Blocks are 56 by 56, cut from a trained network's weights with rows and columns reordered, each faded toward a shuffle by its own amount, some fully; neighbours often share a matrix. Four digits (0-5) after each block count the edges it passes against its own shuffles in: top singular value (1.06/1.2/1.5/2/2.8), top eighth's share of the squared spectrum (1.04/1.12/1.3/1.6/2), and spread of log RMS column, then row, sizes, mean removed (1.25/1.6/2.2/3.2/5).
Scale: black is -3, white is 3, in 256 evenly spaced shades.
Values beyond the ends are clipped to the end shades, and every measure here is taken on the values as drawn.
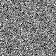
0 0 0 0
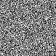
2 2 0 0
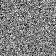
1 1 0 0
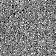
1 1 0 0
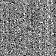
2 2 0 1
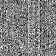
3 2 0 0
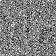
0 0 0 0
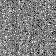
1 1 0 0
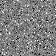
0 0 0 0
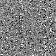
2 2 2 0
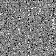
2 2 1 0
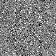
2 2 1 0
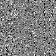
2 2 2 0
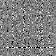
3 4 3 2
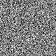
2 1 0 0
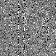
2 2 2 0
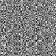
4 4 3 0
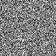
3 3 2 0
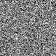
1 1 0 0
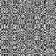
4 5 3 1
